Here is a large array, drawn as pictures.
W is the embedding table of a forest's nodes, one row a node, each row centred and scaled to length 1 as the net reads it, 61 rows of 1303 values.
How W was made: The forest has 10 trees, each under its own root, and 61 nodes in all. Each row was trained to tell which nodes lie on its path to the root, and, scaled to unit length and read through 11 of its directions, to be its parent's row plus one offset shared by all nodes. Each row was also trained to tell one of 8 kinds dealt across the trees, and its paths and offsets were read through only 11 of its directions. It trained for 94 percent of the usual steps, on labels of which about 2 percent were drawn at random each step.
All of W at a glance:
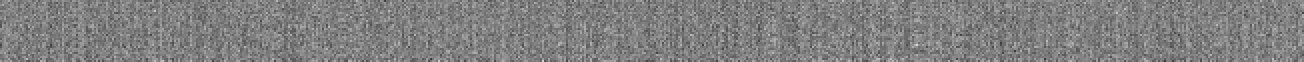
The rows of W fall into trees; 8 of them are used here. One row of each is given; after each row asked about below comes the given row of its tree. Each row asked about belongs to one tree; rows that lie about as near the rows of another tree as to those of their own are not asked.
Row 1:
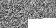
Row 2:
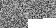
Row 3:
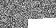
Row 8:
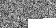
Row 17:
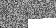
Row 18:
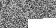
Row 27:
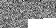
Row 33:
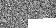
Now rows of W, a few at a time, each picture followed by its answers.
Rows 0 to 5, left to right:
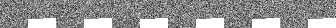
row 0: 33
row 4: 18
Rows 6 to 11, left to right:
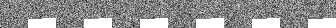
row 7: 2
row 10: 3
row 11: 8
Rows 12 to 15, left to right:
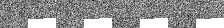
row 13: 33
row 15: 8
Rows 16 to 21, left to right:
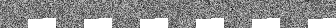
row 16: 17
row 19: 3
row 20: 33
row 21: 18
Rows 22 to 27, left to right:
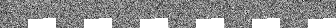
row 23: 8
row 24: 27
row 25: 1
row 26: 1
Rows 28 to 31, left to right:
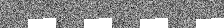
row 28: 27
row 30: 3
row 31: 33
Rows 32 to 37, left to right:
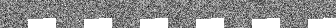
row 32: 27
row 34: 3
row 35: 3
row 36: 18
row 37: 33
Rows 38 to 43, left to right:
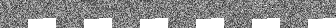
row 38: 1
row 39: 18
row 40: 17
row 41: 3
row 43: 3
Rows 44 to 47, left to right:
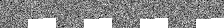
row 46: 2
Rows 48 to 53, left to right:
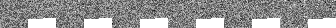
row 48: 1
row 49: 8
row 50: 27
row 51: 33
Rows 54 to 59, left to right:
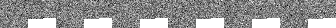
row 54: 8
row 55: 33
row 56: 33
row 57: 8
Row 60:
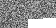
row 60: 3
